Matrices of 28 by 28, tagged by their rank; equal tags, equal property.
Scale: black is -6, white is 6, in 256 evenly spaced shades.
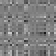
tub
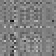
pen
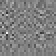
pen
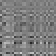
tub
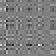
tub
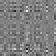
pen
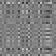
tub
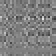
pen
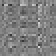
pen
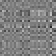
tub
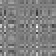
tub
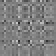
tub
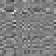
pen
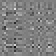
pen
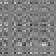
tub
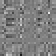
pen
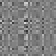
tub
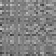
pen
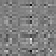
pen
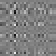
tub
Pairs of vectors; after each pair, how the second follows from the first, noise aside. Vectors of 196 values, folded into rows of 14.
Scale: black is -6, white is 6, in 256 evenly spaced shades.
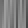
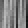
scaled up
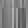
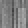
negated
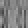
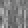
negated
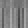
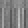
negated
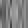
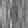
negated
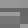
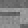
negated
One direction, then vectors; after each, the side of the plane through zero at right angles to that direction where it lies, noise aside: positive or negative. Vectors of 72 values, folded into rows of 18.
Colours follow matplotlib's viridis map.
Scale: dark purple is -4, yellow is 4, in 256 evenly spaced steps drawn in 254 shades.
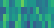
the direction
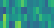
positive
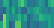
positive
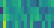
positive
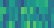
negative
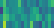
positive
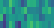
negative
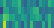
positive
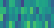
negative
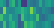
negative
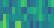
positive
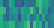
negative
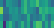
negative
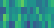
positive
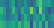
negative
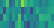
positive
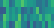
positive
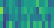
negative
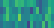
positive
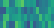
positive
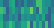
negative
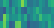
positive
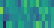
negative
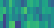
negative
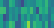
negative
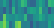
positive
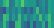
positive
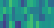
negative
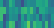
negative
